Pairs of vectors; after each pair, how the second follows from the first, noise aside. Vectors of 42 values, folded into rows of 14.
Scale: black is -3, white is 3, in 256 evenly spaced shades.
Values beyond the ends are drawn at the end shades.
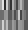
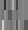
partly zeroed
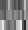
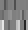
partly zeroed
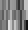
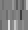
partly zeroed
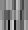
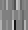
partly zeroed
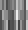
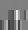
partly zeroed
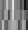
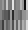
sign-scrambled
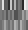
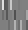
partly zeroed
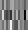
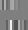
partly zeroed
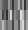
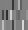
partly zeroed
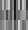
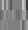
partly zeroed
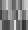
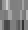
partly zeroed
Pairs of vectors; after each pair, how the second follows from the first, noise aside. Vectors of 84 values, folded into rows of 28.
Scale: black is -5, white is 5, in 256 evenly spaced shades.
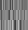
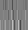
partly zeroed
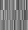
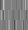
partly zeroed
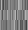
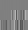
partly zeroed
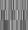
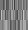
negated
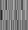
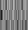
copied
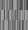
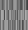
copied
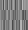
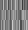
negated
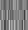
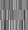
copied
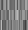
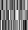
scaled up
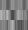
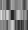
scaled up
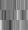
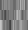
copied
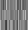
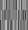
negated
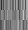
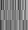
copied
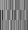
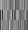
copied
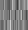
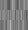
shrunk
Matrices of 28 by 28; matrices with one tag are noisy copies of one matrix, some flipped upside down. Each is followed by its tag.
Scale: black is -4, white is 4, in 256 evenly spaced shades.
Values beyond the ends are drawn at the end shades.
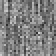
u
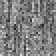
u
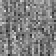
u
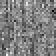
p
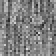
u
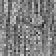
u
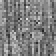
u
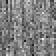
p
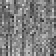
p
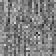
u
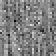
u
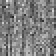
p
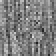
u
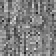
u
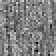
u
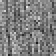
u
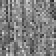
p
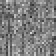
p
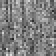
p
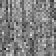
p
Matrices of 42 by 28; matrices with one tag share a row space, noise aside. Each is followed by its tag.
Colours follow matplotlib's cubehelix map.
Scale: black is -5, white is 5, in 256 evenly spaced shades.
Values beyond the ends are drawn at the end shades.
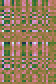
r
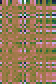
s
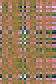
s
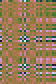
s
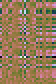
s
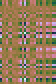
s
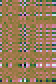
s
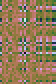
s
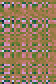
r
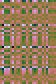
r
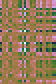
s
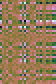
s
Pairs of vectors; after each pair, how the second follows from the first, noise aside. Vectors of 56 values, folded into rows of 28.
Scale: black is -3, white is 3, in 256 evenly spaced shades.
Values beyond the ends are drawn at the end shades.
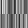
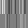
partly zeroed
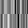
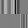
partly zeroed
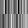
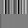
partly zeroed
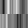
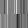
partly zeroed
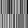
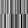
shuffled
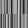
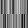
shuffled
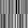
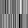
shuffled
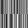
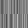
shrunk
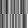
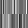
shuffled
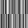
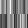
shuffled
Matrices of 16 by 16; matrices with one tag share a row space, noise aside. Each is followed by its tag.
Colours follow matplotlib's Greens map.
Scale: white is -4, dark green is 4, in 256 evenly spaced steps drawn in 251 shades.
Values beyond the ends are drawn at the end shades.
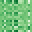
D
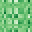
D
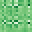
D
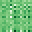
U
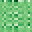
D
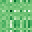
U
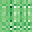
U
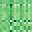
U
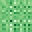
U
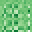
D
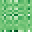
D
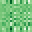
U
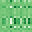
U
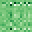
U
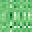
U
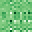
U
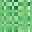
D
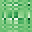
D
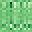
U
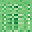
D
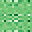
D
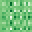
U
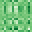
D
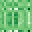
D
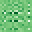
D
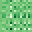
U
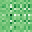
U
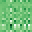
U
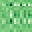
U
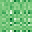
U
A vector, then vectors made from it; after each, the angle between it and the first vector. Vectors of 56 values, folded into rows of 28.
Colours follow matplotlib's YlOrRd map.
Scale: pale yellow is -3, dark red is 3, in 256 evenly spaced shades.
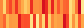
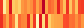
partly aligned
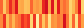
nearly parallel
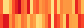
orthogonal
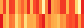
partly opposed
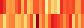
partly opposed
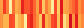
partly opposed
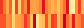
partly aligned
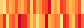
partly aligned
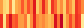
orthogonal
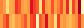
partly aligned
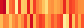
partly opposed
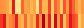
partly opposed
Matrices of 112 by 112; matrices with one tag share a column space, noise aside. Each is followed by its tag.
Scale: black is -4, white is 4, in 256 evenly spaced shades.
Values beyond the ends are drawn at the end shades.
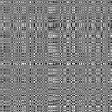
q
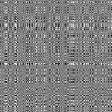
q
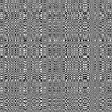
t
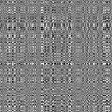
q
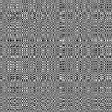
t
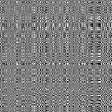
q
